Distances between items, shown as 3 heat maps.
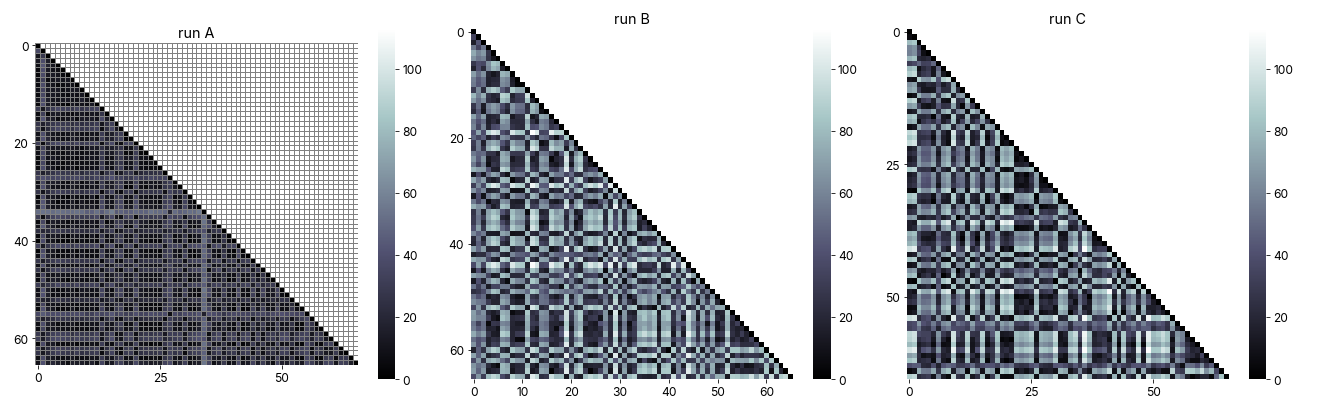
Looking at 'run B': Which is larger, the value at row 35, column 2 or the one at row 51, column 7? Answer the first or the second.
the second
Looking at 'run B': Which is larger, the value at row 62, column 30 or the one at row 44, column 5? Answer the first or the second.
the second
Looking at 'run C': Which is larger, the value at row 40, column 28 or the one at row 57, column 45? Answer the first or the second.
the first
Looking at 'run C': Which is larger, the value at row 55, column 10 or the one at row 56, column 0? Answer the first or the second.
the first
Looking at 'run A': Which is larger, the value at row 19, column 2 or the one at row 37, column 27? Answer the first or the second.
the second
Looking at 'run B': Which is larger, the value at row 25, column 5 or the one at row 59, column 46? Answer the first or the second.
the second
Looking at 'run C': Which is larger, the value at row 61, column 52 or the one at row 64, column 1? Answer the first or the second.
the first
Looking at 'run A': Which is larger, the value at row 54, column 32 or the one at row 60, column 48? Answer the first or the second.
the second
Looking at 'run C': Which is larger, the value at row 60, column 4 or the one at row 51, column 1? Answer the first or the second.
the first
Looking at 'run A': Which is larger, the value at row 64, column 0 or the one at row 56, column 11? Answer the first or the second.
the second
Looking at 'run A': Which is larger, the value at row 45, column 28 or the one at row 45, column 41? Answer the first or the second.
the second
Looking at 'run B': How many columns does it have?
66
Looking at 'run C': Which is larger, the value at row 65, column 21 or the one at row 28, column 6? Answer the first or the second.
the second
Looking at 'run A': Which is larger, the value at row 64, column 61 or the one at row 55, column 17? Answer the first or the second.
the second
